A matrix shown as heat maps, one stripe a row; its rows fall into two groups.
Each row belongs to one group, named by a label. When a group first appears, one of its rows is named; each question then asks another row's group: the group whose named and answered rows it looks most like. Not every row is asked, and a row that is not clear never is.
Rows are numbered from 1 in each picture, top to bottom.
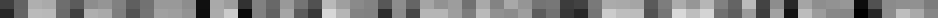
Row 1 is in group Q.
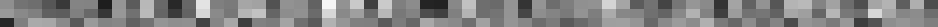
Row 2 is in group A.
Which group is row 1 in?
A
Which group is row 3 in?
Q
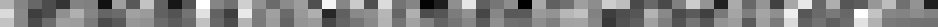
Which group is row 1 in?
A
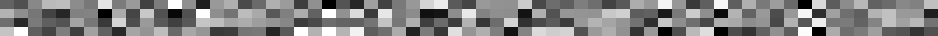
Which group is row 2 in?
A
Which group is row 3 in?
A
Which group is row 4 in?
A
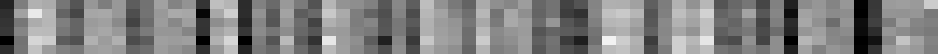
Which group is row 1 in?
Q
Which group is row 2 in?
Q
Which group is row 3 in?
Q
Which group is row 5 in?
Q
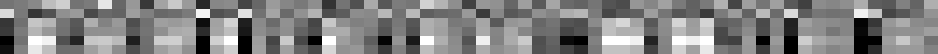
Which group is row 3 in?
Q
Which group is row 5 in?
Q
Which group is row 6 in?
Q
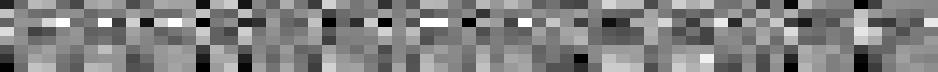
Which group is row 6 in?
Q
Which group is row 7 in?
Q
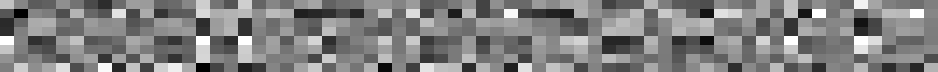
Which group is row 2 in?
A
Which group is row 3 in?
Q
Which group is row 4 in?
Q
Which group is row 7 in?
A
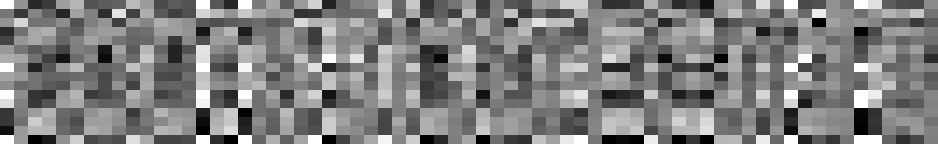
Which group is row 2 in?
A
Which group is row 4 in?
Q
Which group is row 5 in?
Q
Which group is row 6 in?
A
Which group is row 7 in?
A
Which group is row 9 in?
A
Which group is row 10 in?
A
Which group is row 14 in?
Q
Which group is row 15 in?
Q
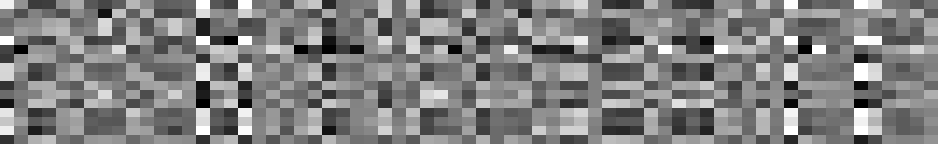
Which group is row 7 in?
Q
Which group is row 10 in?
Q
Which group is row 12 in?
Q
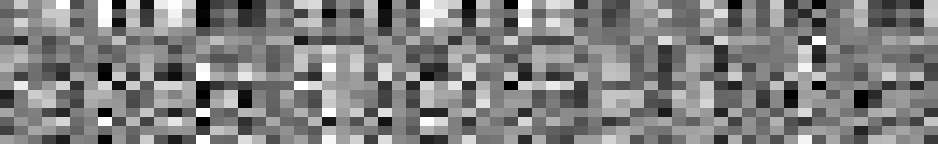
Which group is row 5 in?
A
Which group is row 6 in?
A
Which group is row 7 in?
A
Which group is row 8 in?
A
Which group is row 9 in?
A
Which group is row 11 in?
Q
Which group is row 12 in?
Q
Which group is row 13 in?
A
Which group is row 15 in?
Q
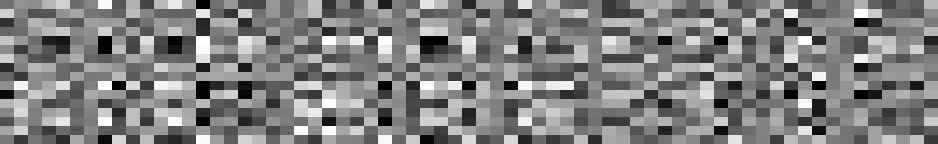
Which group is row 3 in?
Q
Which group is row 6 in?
A
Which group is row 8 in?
Q
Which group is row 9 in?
A
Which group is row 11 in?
Q
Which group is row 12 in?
A
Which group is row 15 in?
A
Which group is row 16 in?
A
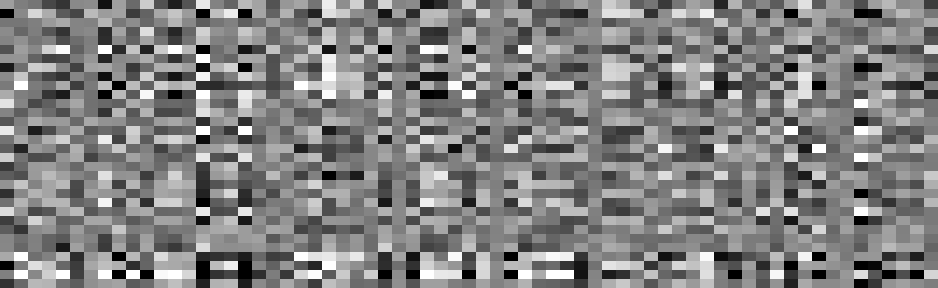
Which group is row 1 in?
A
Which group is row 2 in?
Q
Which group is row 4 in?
A
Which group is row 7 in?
A
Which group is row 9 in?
A
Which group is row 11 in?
A
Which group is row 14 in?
Q
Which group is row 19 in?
Q
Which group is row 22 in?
Q
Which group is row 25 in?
Q
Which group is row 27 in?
A
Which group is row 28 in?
A
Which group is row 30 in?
Q
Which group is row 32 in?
Q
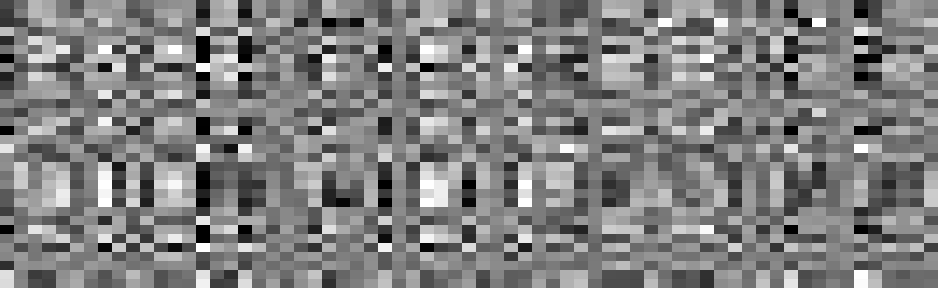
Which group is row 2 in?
Q
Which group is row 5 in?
Q
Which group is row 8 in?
A
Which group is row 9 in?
Q
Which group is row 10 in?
Q
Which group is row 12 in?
A
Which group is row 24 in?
Q
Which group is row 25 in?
A
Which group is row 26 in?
Q
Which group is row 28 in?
A
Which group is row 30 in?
Q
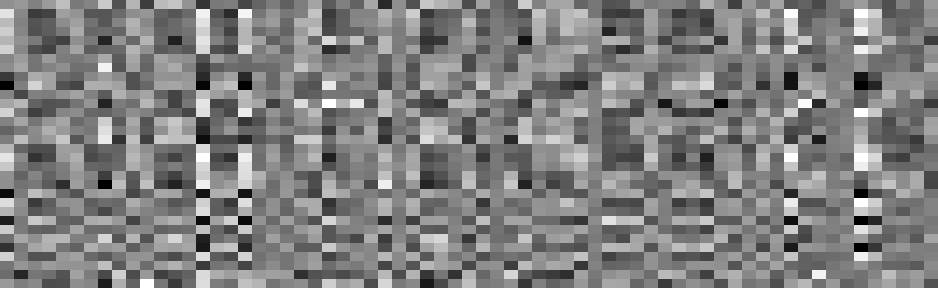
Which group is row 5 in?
A
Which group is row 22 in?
Q
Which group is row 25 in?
Q
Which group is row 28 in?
Q
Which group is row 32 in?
A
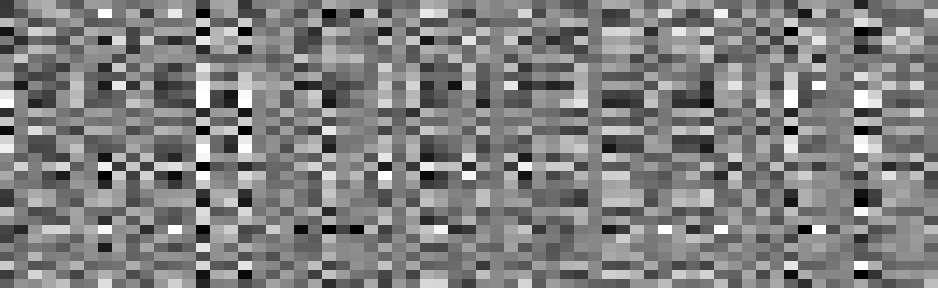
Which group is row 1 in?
Q
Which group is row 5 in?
A
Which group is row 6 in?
Q
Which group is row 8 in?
A
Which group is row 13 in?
Q
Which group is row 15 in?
Q
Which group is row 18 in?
A
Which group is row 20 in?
A
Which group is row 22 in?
Q
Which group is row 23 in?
Q
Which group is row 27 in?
Q
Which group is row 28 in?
A
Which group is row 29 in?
Q
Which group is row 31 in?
Q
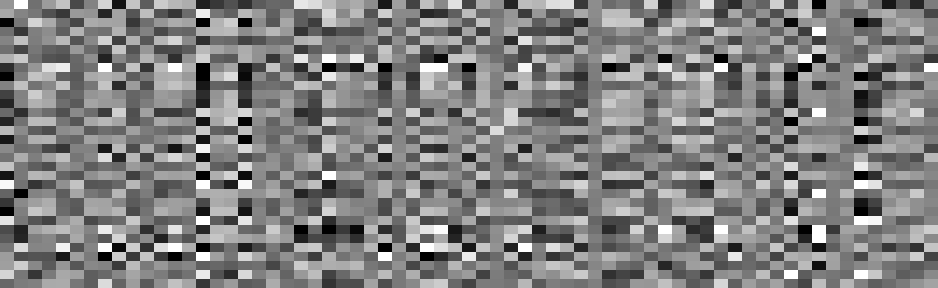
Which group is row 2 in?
A
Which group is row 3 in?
Q
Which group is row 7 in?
A
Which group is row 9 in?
Q
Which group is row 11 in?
Q
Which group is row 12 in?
Q
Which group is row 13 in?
A
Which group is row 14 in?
Q
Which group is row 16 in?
Q
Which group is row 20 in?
Q
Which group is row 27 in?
A
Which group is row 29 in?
A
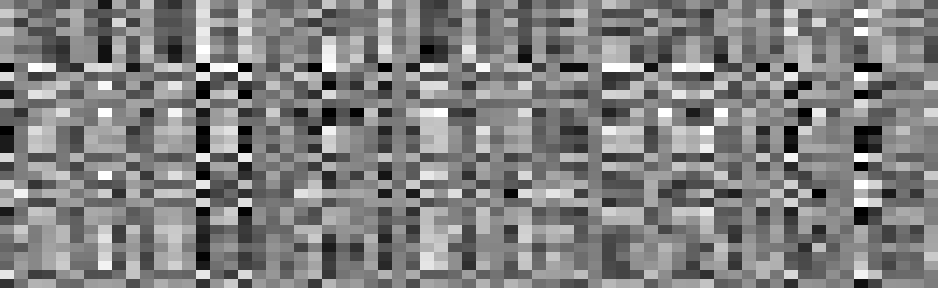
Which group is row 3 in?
A
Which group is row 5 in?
A
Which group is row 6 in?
A
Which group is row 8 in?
Q
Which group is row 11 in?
Q
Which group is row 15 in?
Q
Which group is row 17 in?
Q
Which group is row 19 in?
Q
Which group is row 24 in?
Q
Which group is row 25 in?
Q
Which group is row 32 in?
Q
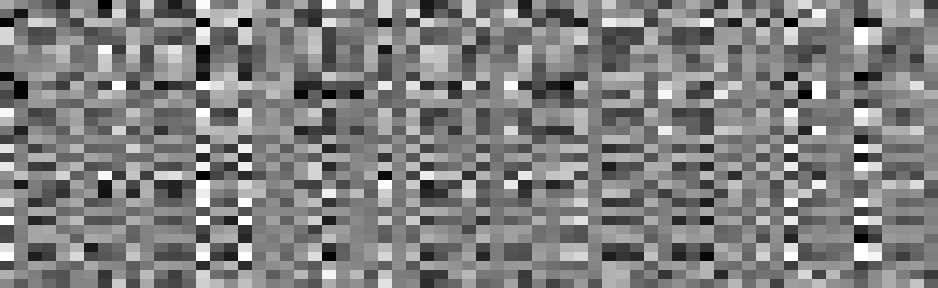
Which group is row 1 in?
A
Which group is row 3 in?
Q
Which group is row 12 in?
Q
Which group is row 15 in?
A
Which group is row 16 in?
Q
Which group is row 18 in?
Q
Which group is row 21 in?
A
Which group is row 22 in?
A
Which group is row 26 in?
Q
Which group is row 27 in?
Q
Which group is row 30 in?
Q
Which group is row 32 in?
A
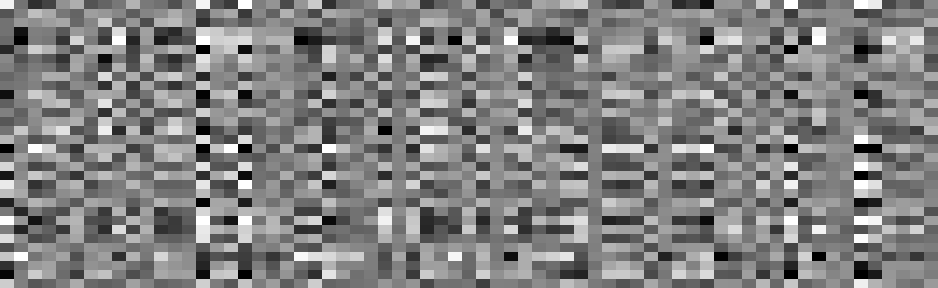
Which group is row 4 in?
A
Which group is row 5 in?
A
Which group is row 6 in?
Q
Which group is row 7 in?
A
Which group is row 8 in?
A
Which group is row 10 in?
A
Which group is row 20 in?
Q
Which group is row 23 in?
Q
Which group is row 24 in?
A
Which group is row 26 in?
A
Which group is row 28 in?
Q
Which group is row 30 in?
Q
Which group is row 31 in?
Q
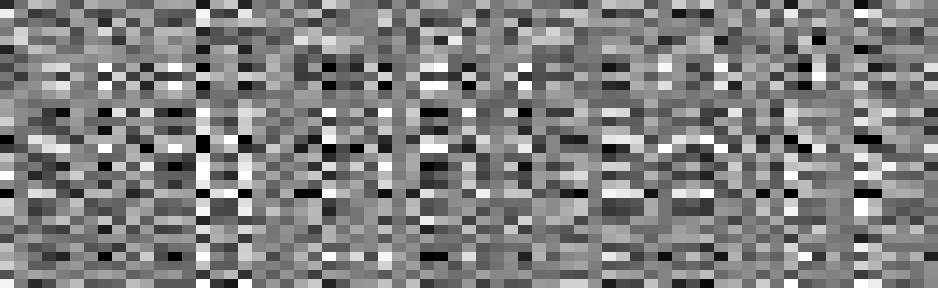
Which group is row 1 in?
Q
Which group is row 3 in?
A
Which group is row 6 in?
Q
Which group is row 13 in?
A
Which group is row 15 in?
A
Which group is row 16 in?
Q
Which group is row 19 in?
A
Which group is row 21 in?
A
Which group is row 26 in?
A
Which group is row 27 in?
Q
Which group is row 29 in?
A
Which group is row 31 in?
Q
